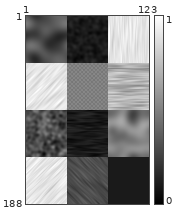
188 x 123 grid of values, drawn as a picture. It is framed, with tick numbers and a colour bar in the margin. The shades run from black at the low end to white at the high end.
It is made of 4 by 3 panels. Panel 1,1: low, smooth. Panel 1,2: very low, blotchy, faint in contrast. Panel 1,3: very high, streaked downward, faint in contrast. Panel 2,1: very high, slanting up to the right, faint in contrast. Panel 2,2: middling, checkered, faint in contrast. Panel 2,3: high, streaked across. Panel 3,1: low, blotchy. Panel 3,2: very low, streaked across, faint in contrast. Panel 3,3: middling, smooth. Panel 4,1: very high, slanting up to the right, faint in contrast. Panel 4,2: low, slanting down to the right, faint in contrast. Panel 4,3: very low, flat.
